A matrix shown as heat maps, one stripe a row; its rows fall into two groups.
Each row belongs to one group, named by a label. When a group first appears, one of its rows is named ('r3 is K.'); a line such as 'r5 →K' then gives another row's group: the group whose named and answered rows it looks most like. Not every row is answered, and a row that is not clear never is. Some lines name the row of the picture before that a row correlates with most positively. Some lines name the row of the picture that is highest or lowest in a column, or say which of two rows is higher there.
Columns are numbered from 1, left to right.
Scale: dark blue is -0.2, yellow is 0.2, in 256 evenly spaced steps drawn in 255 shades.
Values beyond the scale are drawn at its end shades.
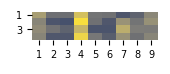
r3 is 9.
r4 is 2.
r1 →2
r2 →2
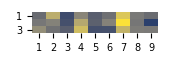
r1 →9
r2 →9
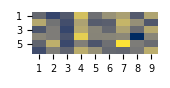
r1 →2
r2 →9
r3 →2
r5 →9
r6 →2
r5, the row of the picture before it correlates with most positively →1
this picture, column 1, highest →2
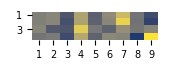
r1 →9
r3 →2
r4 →2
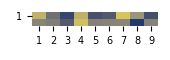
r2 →2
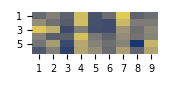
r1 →9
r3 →9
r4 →2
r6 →2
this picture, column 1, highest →3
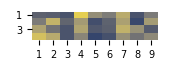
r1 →2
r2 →9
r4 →9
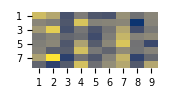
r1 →9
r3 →9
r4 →9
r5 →9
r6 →2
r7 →9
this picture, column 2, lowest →8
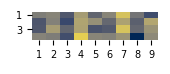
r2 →2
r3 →9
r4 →2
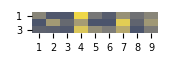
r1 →2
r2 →9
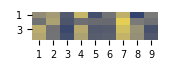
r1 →9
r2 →9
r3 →9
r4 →9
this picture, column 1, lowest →2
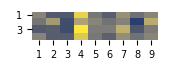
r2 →2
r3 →2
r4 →2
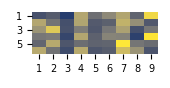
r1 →2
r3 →9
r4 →2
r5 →9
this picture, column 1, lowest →1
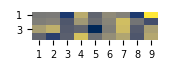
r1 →2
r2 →9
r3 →9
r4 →2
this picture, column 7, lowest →1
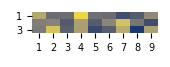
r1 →2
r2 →9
